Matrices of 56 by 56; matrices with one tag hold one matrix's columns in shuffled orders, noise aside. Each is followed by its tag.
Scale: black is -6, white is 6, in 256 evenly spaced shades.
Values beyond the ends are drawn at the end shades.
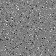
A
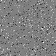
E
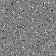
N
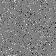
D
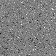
A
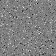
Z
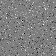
A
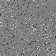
E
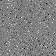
Z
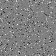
D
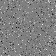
D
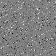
A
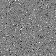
E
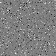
N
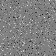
Z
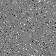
D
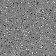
N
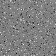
D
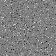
E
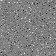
N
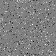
D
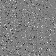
E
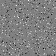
Z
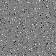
D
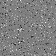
E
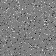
A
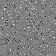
A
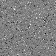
A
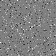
E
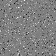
Z
